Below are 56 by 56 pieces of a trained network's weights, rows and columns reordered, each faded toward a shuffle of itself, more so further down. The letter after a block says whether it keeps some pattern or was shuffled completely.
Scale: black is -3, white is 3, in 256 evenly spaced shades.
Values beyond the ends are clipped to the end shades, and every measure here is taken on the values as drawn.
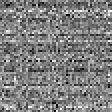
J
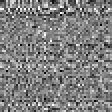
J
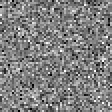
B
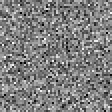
B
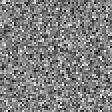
B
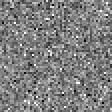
B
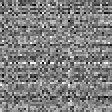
J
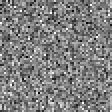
B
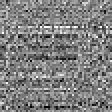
J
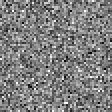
B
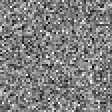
B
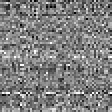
J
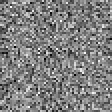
J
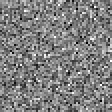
B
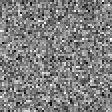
B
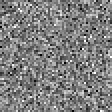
B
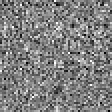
J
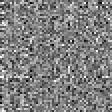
J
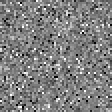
B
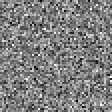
B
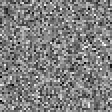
B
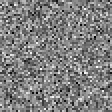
B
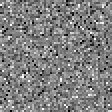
B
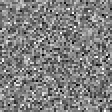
B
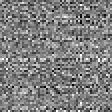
J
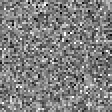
B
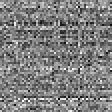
J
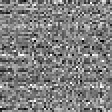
J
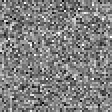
B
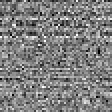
J
